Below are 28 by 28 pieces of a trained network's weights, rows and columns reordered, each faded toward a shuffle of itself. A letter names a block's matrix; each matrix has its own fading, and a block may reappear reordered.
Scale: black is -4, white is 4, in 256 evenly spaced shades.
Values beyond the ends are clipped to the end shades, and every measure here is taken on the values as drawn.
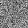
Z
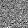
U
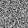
Z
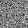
U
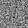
U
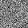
Z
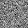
Z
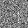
Z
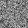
Z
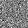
U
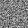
Z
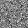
Z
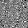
U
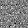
U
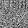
U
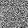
Z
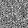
U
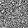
U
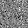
U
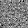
U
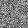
Z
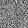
Z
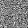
U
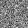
Z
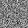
Z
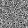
Z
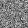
Z
